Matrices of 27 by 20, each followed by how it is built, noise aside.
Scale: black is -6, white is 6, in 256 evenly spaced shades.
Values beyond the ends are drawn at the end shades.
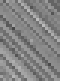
Toeplitz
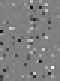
sparse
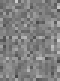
low rank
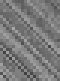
Toeplitz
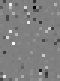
sparse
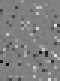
sparse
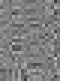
low rank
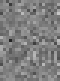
low rank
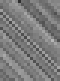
Toeplitz
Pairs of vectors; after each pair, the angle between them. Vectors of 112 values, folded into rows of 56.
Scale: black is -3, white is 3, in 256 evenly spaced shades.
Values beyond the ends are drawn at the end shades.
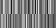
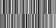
nearly opposite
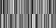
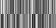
nearly opposite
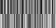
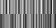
nearly opposite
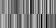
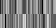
orthogonal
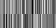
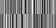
nearly opposite
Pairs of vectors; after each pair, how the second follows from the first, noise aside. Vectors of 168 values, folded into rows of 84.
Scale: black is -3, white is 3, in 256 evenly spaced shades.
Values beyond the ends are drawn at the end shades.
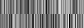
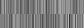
shrunk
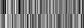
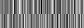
shuffled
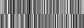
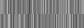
shrunk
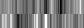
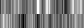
reversed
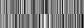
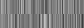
shrunk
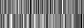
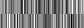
shuffled
